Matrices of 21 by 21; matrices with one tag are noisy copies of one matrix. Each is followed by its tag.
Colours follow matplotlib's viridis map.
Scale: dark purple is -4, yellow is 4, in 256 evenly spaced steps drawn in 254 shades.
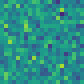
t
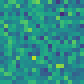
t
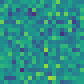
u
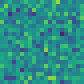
u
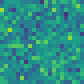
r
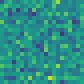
u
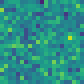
r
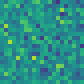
t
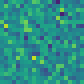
t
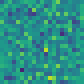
u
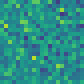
t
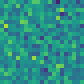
t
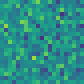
t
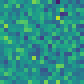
t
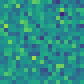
t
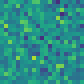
t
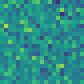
t
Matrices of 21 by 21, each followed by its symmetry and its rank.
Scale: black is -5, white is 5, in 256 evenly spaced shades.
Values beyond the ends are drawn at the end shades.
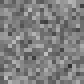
neither, full rank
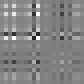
symmetric, rank one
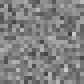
neither, full rank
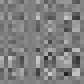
neither, rank two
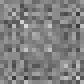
symmetric, rank three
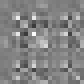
symmetric, rank three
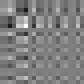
symmetric, rank one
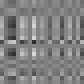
neither, rank one
